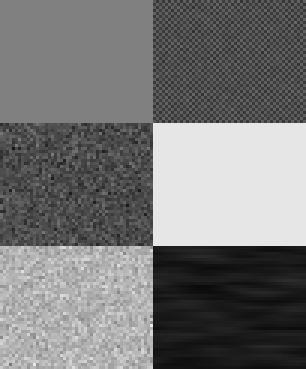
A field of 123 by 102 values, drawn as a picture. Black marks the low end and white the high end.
It is made of 3 by 2 panels. Panel 1,1: middling, flat. Panel 1,2: low, checkered. Panel 2,1: low, fine-grained. Panel 2,2: very high, flat. Panel 3,1: high, fine-grained. Panel 3,2: very low, streaked across, faint in contrast.
